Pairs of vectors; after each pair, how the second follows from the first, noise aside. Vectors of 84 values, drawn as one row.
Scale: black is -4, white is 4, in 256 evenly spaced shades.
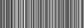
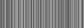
shrunk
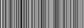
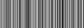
reversed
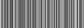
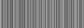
shrunk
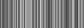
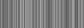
shrunk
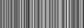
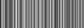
reversed
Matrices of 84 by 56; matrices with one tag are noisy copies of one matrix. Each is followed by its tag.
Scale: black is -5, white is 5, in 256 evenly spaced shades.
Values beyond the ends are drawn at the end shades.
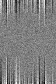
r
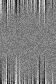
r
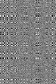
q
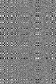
q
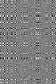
q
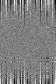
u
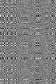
q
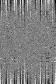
u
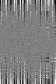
u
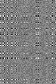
q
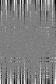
u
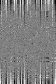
u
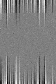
r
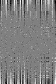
u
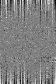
u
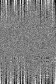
u
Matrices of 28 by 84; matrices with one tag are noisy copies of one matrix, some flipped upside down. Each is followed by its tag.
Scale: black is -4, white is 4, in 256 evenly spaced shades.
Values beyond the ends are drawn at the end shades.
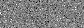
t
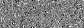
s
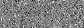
s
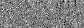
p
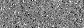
s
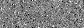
s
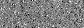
s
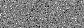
t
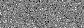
t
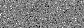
t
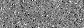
s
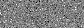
t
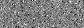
s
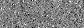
s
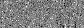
p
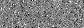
s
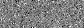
s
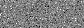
t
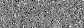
s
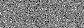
t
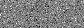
t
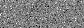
t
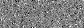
s
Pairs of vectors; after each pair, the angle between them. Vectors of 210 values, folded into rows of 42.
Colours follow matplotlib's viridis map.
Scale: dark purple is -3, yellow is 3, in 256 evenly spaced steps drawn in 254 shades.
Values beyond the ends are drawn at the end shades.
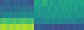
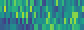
partly opposed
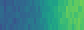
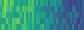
nearly opposite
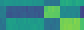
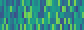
orthogonal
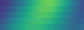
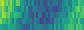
nearly opposite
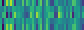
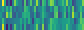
nearly opposite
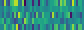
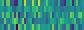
nearly opposite
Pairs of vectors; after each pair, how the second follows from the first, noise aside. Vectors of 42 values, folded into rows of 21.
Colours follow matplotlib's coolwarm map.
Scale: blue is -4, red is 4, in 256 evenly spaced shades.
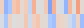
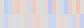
shrunk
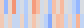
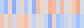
sign-scrambled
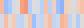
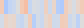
shrunk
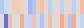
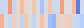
reversed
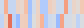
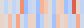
reversed
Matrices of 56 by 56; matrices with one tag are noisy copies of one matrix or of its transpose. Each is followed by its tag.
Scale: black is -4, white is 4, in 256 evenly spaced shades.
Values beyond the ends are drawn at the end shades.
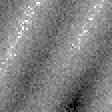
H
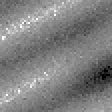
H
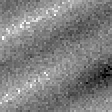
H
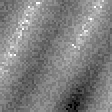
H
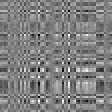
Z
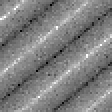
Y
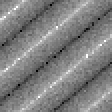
Y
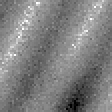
H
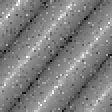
Y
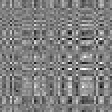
Z
